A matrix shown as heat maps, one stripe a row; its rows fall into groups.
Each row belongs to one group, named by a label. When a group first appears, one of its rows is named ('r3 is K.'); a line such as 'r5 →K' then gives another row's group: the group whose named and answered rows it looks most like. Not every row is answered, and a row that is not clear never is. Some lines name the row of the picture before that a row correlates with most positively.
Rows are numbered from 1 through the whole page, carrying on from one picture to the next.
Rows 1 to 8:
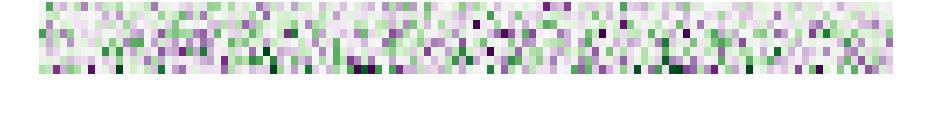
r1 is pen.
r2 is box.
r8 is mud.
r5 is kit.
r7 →kit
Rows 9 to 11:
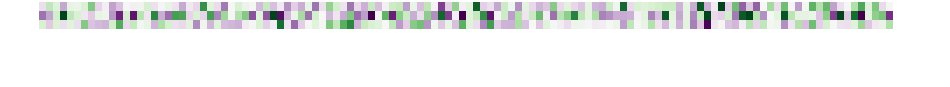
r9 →pen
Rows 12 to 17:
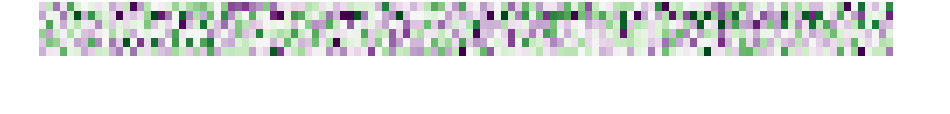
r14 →pen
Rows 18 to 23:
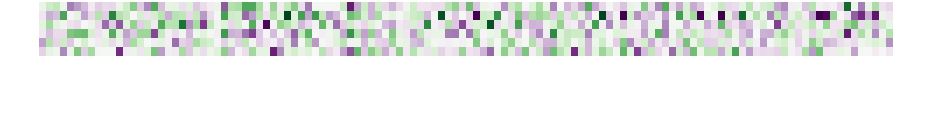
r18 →kit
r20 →box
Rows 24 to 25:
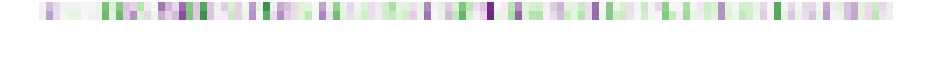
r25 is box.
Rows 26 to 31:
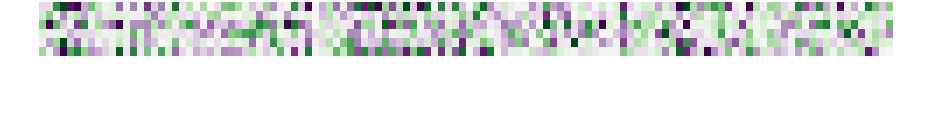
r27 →pen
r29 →kit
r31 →mud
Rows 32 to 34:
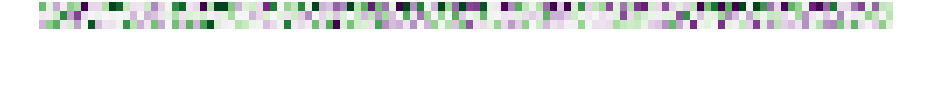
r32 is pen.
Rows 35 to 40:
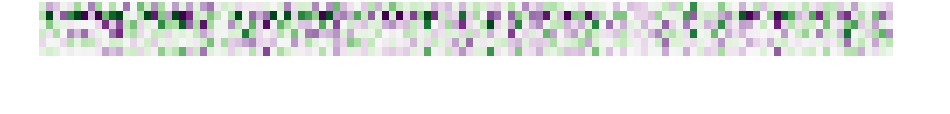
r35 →kit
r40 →box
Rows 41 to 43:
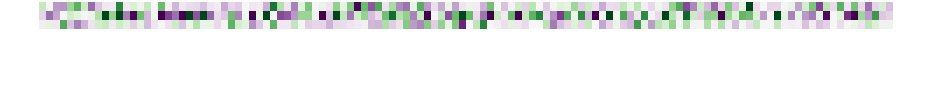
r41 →mud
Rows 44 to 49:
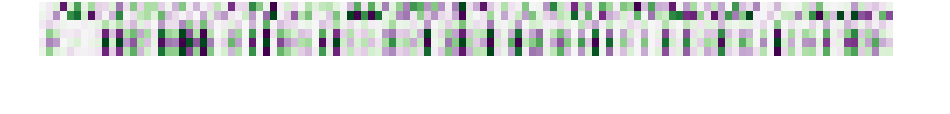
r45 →mud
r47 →box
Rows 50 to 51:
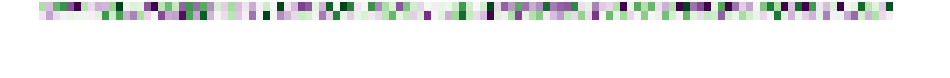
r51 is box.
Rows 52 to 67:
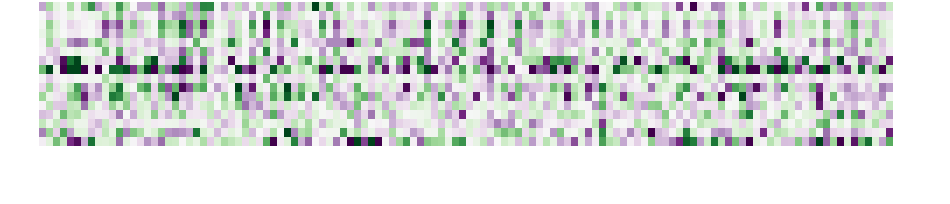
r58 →mud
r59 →pen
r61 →pen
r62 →pen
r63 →pen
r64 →mud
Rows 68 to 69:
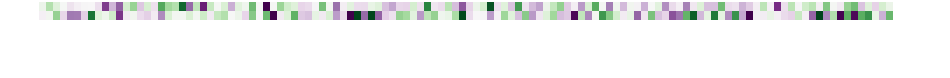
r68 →box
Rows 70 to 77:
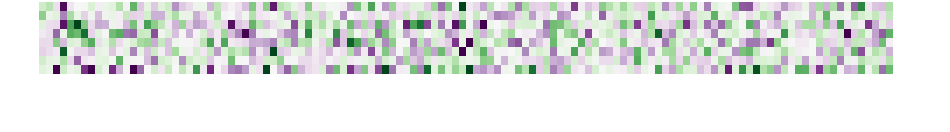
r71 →pen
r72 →mud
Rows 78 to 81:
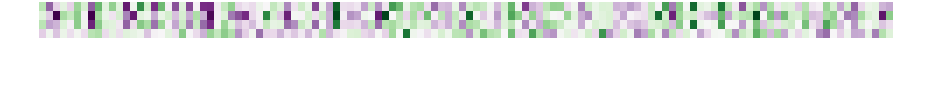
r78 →kit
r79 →kit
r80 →kit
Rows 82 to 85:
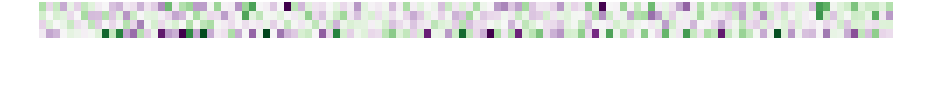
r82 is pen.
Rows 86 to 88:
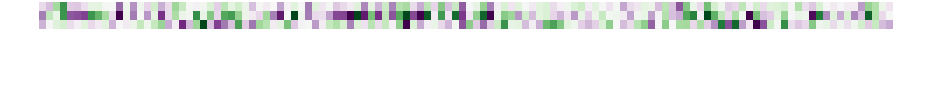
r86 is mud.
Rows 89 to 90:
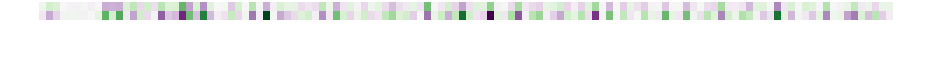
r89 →box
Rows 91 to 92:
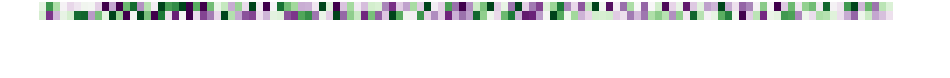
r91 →box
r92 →kit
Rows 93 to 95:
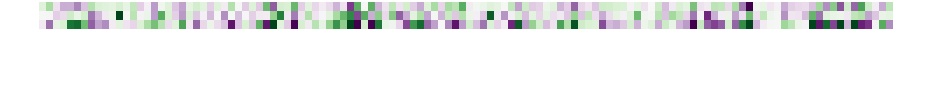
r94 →mud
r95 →mud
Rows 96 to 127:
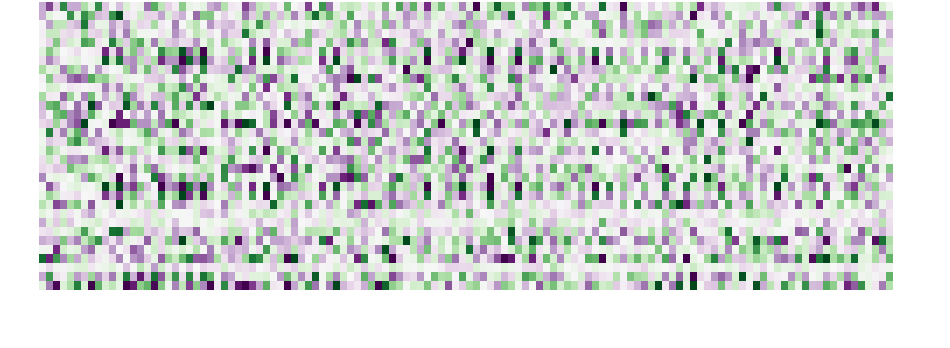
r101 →box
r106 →pen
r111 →mud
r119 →kit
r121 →kit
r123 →kit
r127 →kit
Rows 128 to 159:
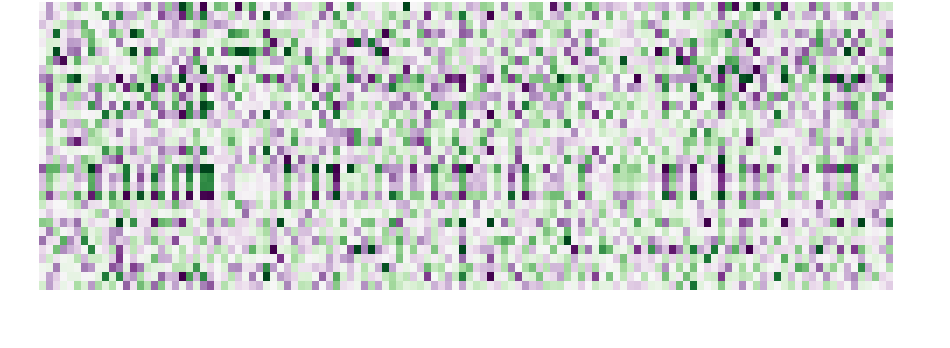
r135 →pen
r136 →mud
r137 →kit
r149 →kit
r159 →kit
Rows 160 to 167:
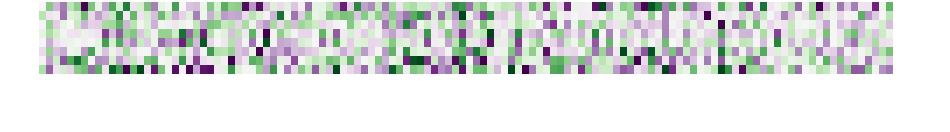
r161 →mud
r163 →box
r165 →pen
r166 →mud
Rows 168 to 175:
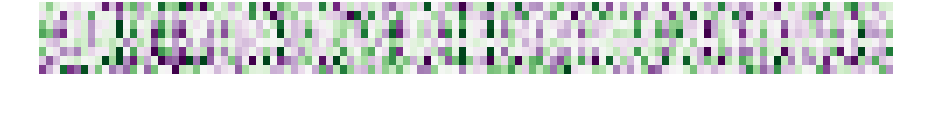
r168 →box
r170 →mud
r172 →kit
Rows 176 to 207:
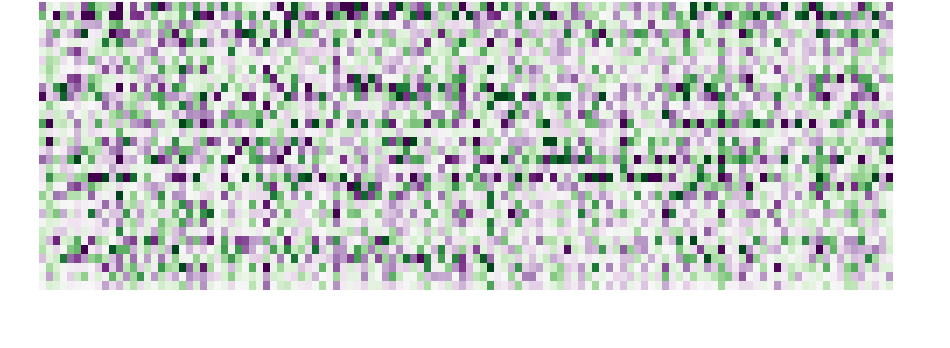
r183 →box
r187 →box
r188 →kit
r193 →mud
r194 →pen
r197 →mud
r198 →box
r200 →box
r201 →mud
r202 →kit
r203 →pen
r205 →box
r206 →kit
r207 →box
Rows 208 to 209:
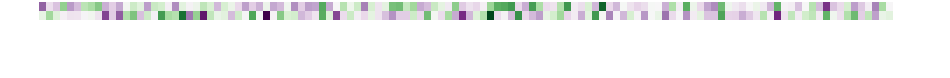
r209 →box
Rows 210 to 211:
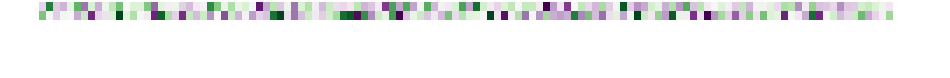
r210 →pen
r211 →mud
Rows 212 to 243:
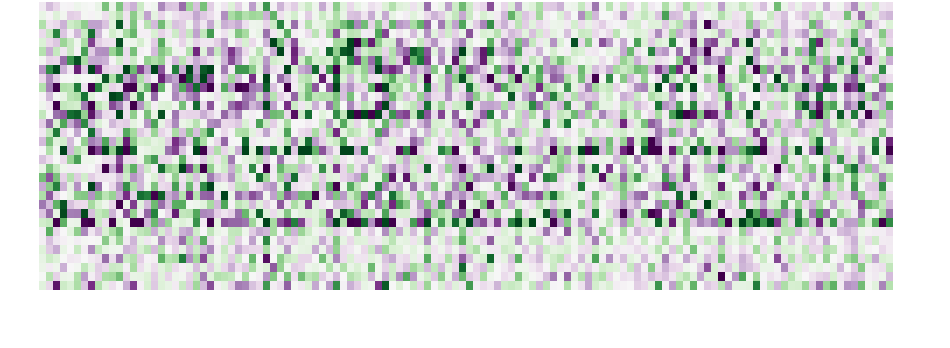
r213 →kit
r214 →mud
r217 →mud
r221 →kit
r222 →kit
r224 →mud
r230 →box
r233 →kit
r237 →pen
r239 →kit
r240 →box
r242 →pen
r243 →kit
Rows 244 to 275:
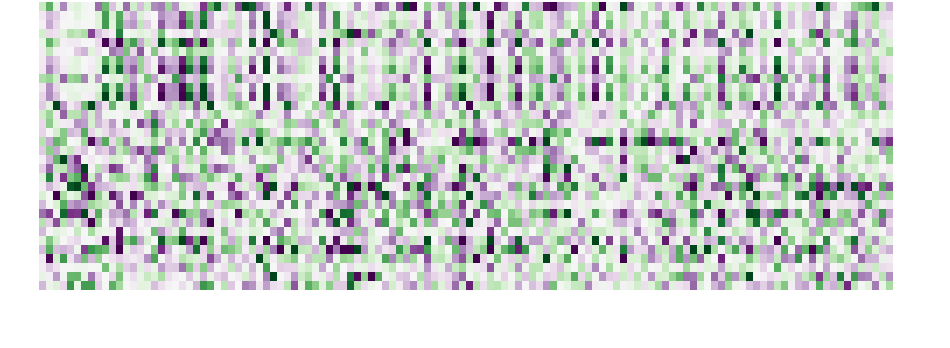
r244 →pen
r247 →mud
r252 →pen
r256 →pen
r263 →pen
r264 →mud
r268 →kit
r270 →box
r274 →mud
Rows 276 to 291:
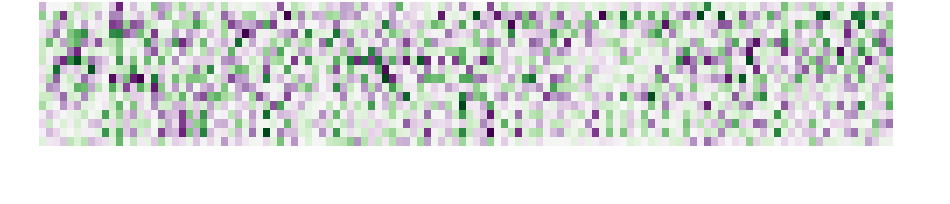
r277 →pen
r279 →kit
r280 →pen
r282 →mud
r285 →kit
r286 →pen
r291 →mud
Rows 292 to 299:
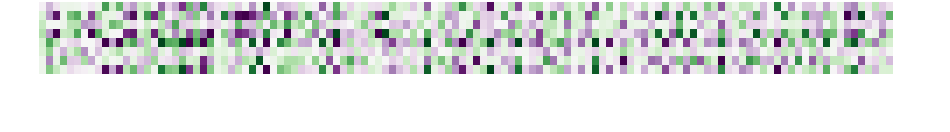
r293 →kit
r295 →kit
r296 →box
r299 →box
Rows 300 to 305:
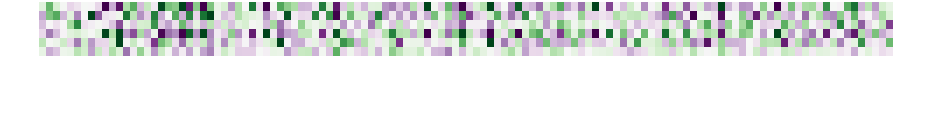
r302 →mud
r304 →mud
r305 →kit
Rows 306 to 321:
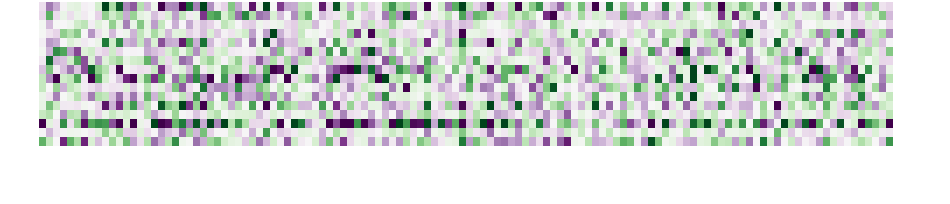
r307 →pen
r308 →kit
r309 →mud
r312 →pen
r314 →kit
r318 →pen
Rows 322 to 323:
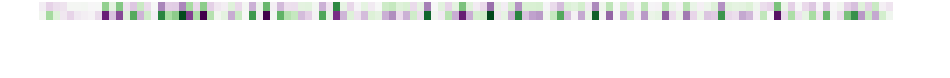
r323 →box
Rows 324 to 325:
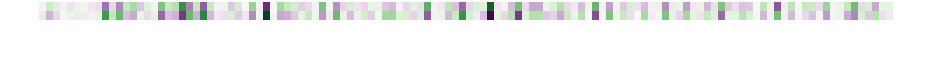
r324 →box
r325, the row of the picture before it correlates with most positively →322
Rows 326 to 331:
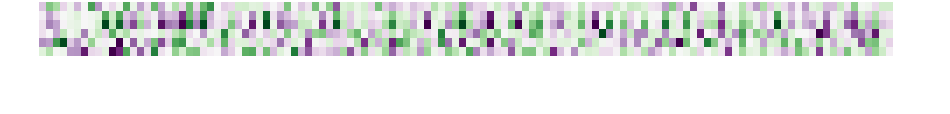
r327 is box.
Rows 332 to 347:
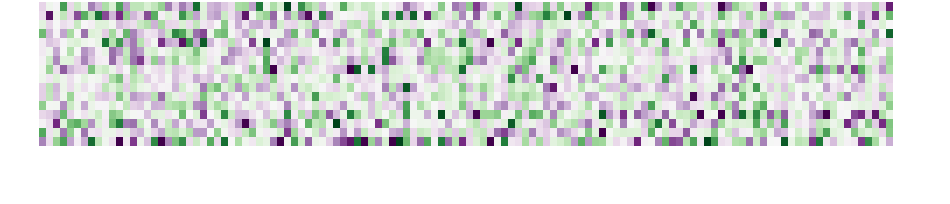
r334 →kit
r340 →kit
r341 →pen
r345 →kit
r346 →pen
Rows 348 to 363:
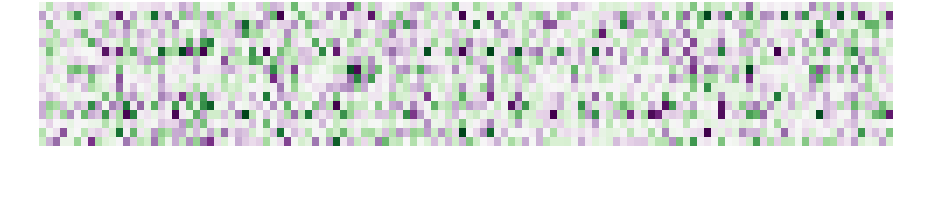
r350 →pen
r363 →kit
